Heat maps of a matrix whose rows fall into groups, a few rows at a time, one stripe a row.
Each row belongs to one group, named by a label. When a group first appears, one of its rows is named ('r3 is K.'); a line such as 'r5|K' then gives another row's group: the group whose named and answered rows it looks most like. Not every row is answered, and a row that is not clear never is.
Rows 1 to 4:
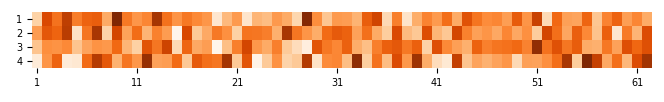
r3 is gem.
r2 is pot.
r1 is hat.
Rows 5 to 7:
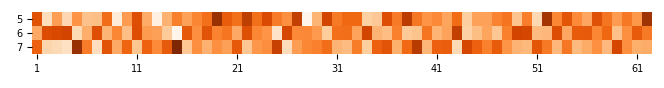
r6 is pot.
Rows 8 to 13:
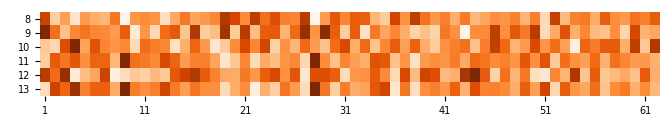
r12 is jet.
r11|hat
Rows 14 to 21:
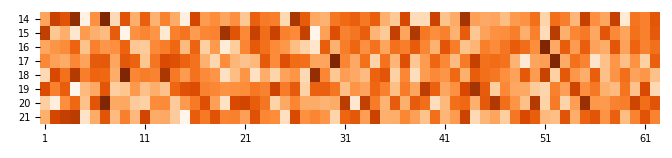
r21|pot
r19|jet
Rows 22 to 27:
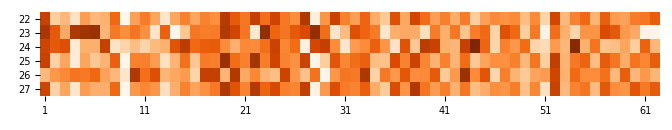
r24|jet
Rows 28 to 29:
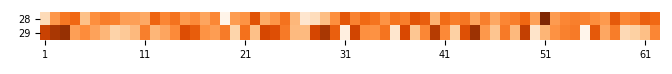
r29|jet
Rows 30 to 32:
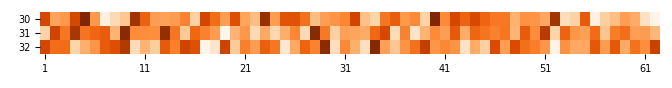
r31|hat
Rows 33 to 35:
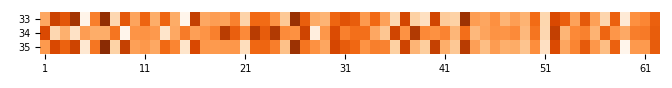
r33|pot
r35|pot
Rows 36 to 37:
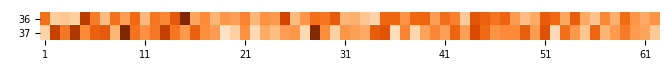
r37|hat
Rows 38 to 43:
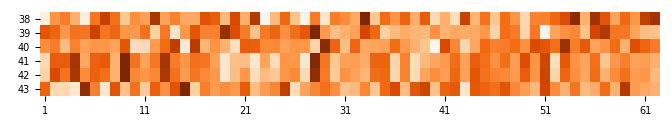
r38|gem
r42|hat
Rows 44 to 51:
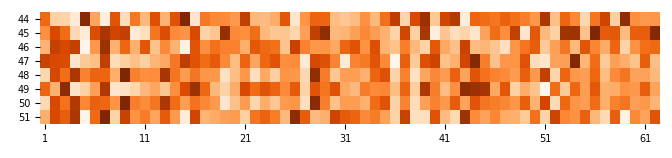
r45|gem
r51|pot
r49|jet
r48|hat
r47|jet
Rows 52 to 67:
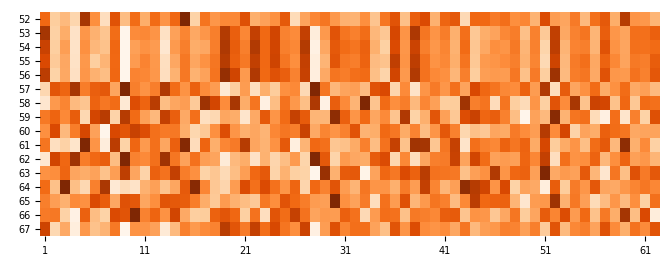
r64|jet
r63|gem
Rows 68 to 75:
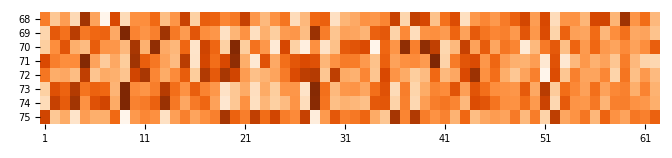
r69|hat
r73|hat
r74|hat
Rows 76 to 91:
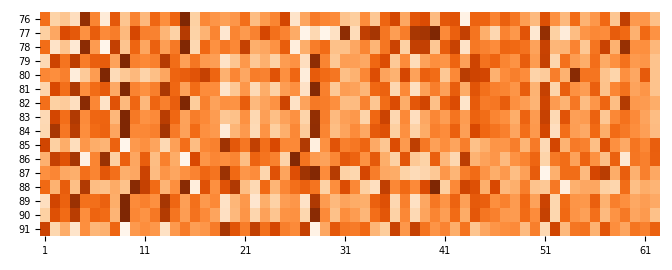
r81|hat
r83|hat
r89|hat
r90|hat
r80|jet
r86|pot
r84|hat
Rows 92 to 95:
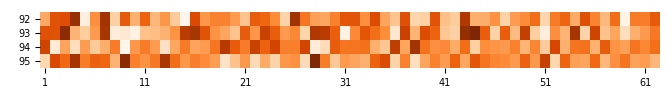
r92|pot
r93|jet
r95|hat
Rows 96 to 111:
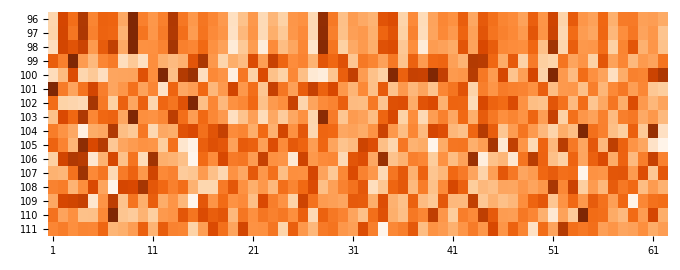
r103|hat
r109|pot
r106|pot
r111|gem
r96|hat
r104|jet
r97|hat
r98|hat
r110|jet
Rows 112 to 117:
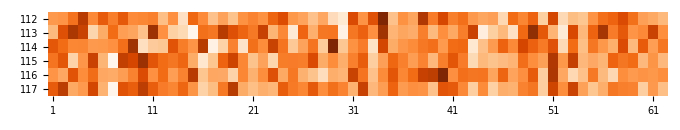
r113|pot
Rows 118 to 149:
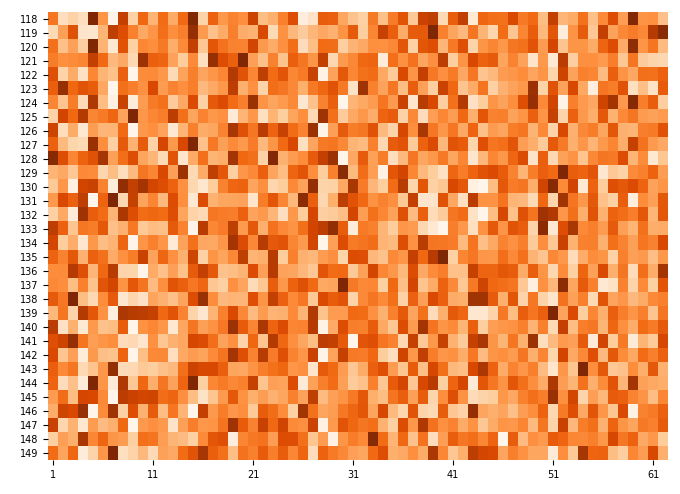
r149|jet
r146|pot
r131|pot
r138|jet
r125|hat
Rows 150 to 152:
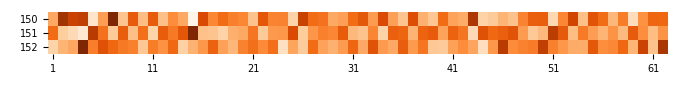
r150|pot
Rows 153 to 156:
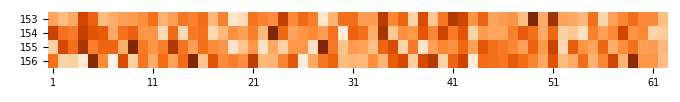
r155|hat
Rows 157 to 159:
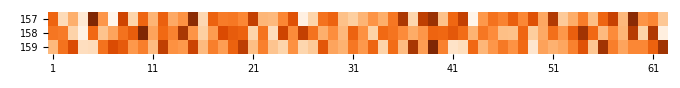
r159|gem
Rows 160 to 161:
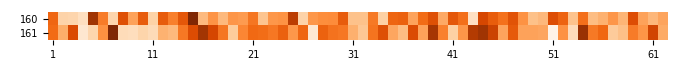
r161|jet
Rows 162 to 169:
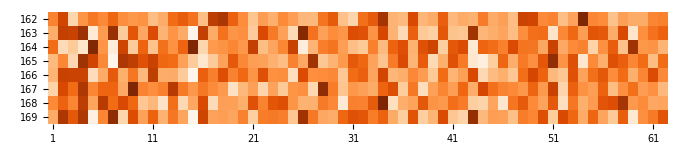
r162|jet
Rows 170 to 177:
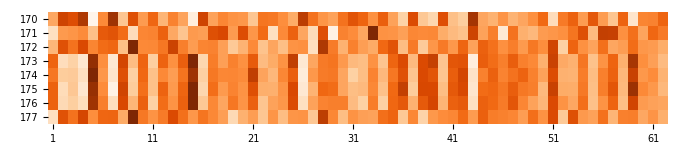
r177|hat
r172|hat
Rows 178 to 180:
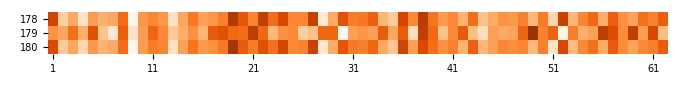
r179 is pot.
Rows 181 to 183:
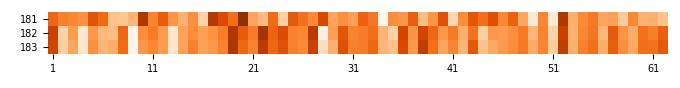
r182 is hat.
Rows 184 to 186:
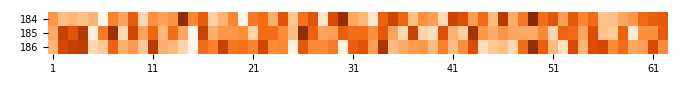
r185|pot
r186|pot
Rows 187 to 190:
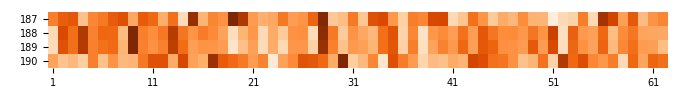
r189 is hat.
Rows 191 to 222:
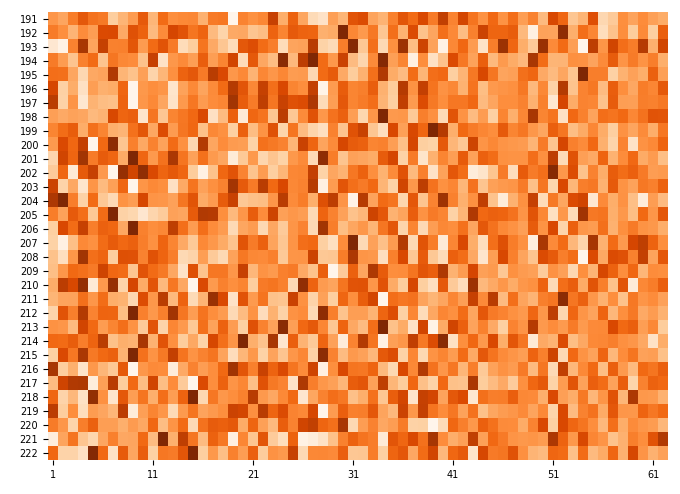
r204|jet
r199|gem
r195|jet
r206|hat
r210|pot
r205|jet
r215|hat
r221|gem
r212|hat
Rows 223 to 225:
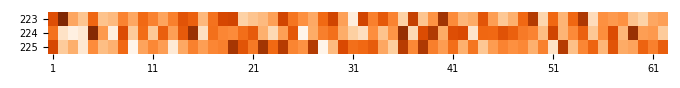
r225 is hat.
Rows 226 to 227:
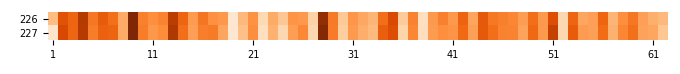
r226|hat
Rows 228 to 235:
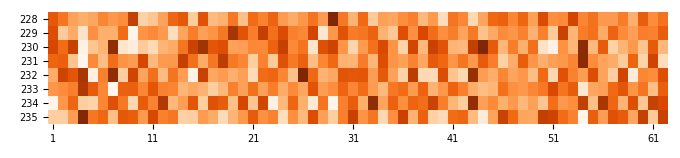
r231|jet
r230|jet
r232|pot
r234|gem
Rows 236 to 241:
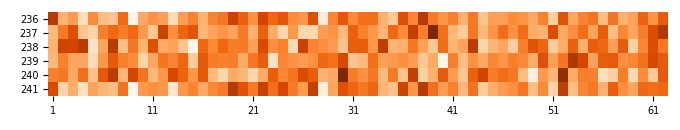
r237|gem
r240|pot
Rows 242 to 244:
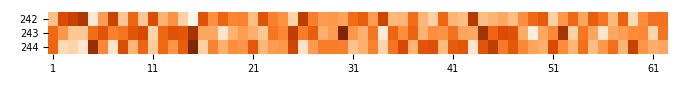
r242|pot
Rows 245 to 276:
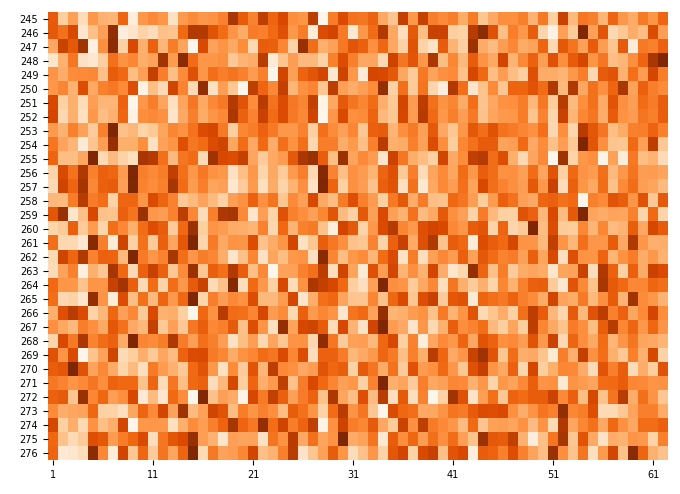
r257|hat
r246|jet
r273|gem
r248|gem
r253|jet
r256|hat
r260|gem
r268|hat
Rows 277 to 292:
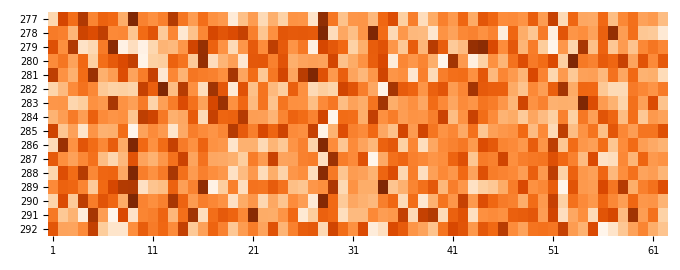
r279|jet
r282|gem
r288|hat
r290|hat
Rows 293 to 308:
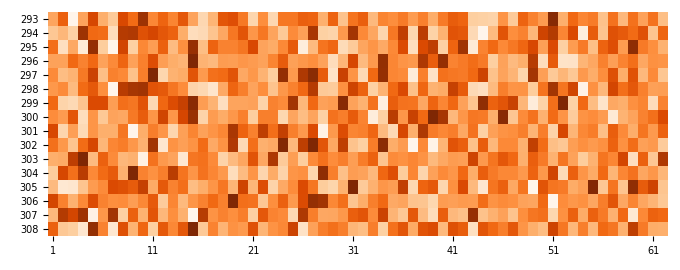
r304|hat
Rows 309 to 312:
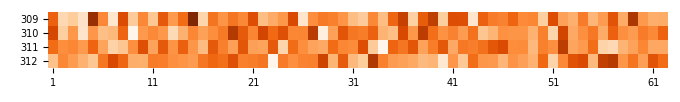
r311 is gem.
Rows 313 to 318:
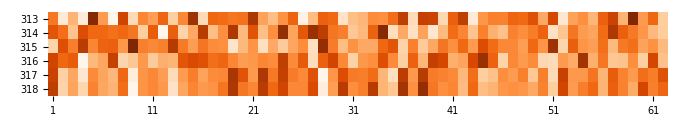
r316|jet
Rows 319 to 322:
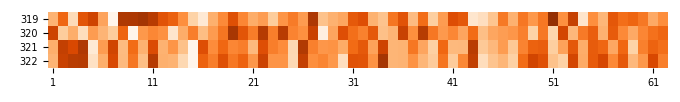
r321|pot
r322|pot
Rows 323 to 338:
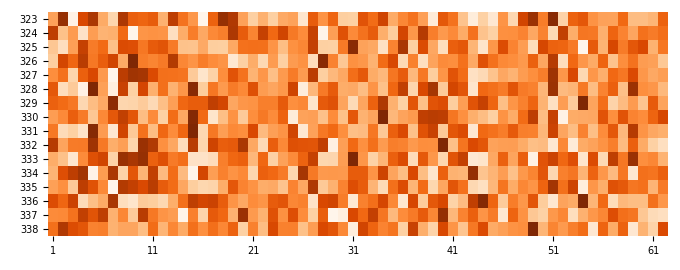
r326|hat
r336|jet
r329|jet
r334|pot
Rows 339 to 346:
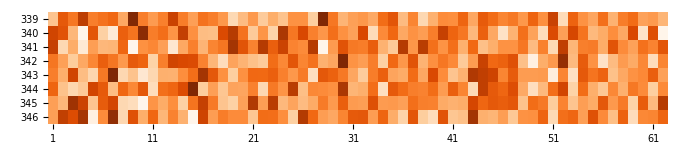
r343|jet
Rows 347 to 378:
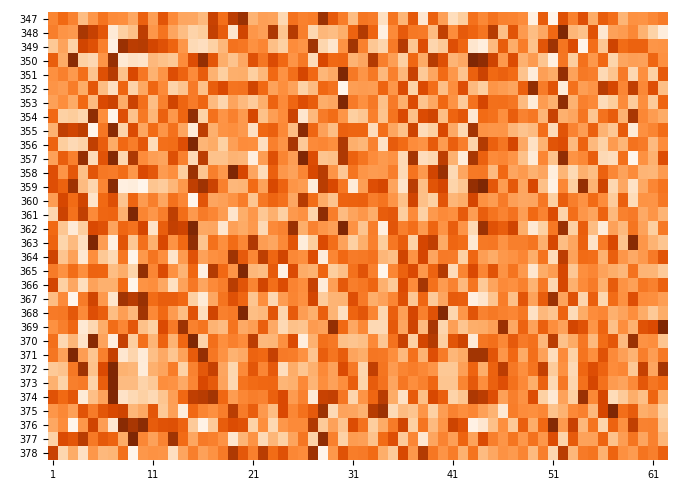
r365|gem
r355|pot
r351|pot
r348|gem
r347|gem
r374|jet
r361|hat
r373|jet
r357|pot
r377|hat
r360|pot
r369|gem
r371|jet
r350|jet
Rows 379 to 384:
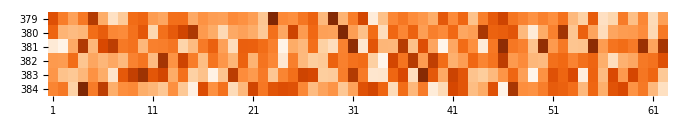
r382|gem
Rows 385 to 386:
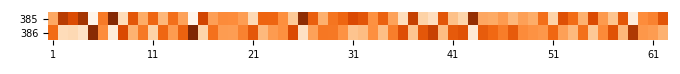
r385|pot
